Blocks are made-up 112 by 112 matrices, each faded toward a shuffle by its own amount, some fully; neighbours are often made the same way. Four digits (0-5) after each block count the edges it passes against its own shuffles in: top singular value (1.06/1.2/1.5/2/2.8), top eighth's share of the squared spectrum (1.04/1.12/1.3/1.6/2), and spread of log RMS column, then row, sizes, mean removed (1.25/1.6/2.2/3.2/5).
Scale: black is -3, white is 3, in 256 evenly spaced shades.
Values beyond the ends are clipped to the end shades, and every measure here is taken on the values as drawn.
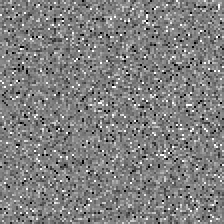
0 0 0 0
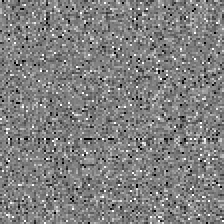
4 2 1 1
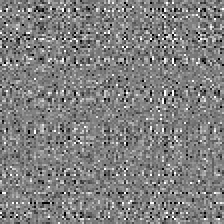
5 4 3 4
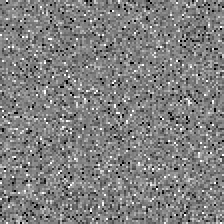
2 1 0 0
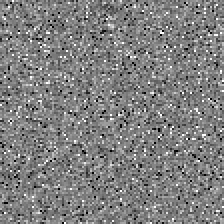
2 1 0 1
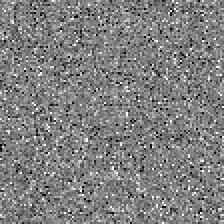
3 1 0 0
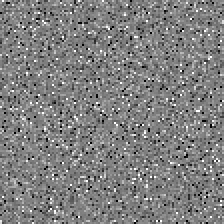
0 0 0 0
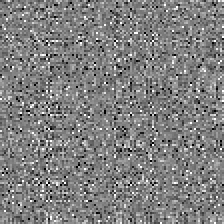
5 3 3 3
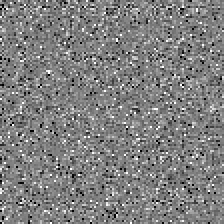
4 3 2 2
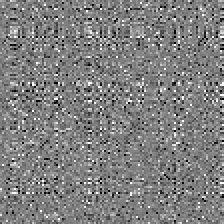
5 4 3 3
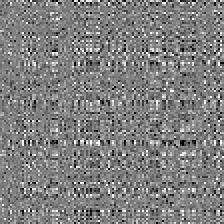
5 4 4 4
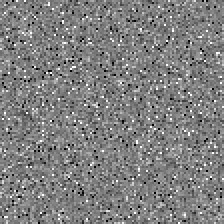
0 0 0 0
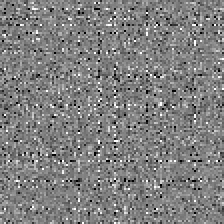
2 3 3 3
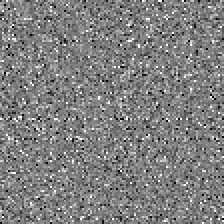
1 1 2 2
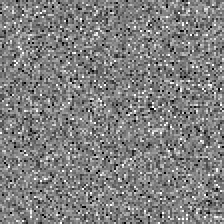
3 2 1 0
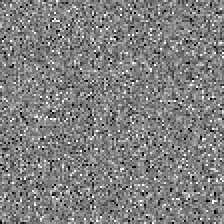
3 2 1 1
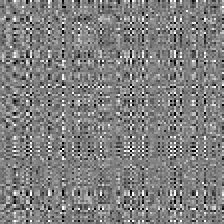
5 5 4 4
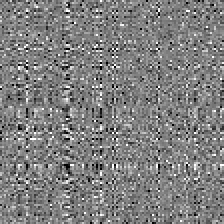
5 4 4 3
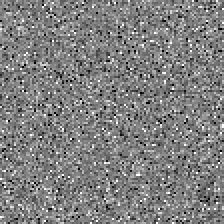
3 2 0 0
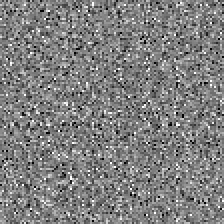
4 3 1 1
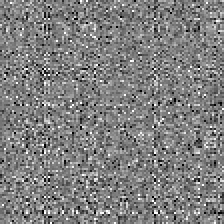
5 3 3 2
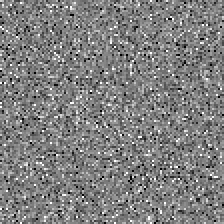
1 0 0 0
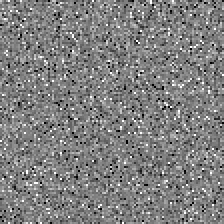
0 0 0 0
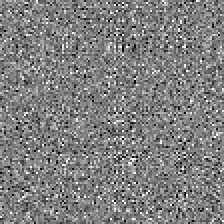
4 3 2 2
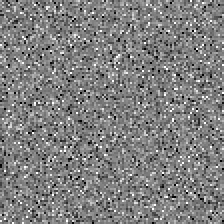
0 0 0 0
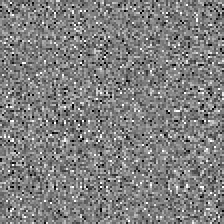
4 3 2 2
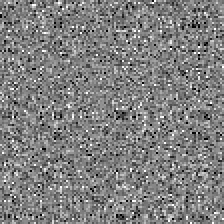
4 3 2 2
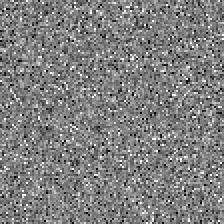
1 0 0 0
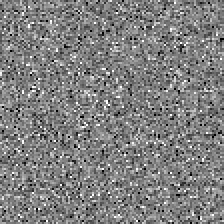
4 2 1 1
